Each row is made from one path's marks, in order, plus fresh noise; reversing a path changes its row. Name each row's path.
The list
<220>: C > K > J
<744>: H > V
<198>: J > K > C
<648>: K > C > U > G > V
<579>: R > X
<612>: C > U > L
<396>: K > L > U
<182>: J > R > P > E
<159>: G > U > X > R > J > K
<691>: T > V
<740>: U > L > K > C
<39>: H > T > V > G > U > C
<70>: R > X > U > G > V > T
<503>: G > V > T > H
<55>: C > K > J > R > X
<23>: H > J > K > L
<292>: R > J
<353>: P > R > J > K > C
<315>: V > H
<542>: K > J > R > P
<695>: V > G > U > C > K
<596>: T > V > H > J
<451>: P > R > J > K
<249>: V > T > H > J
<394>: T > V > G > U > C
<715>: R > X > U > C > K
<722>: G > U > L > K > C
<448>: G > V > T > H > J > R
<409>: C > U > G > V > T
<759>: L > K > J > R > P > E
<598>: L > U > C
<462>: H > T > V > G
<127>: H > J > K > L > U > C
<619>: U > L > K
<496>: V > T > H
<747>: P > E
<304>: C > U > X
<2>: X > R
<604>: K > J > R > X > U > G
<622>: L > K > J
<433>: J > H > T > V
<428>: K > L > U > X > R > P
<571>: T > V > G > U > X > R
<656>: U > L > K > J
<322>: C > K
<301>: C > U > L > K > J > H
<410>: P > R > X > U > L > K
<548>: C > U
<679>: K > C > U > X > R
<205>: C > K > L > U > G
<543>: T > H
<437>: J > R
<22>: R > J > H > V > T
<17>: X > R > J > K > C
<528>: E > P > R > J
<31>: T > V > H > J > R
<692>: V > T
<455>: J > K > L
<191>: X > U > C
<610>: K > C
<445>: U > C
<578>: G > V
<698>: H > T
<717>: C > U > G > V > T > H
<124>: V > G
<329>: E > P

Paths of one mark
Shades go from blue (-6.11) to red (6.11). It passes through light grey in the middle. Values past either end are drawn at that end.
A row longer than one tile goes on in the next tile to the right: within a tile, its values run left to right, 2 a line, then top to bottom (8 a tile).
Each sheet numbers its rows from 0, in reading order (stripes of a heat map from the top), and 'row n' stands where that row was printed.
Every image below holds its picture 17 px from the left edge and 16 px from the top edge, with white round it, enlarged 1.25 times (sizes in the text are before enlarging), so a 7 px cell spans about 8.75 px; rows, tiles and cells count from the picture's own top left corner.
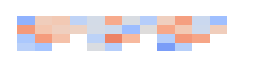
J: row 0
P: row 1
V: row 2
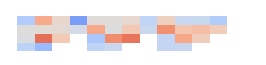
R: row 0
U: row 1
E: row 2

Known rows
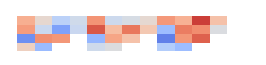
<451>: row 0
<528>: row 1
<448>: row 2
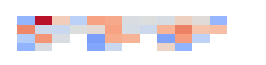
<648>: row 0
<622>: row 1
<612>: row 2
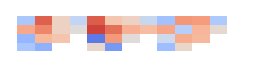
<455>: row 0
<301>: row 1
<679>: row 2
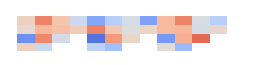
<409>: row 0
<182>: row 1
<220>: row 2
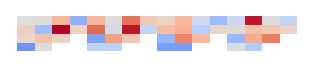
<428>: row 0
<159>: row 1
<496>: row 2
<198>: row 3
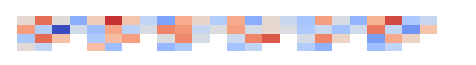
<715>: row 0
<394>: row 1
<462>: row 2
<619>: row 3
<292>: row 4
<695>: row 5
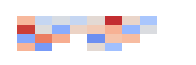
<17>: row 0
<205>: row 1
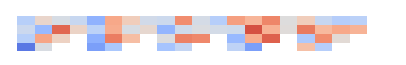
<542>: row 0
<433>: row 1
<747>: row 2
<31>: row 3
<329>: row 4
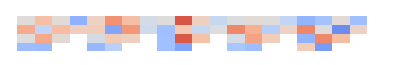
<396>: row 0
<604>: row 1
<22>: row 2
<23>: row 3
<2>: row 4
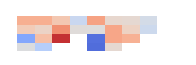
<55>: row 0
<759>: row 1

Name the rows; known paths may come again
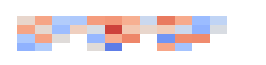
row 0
<124>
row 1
<596>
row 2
<353>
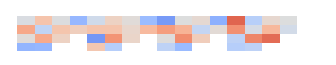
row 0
<396>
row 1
<548>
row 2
<698>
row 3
<656>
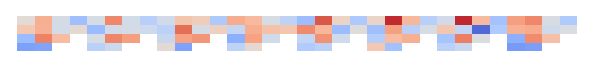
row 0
<496>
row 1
<747>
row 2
<691>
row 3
<598>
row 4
<39>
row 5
<394>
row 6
<70>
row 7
<249>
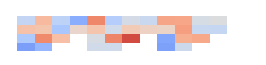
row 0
<692>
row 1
<740>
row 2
<622>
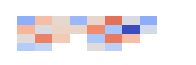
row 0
<610>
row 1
<715>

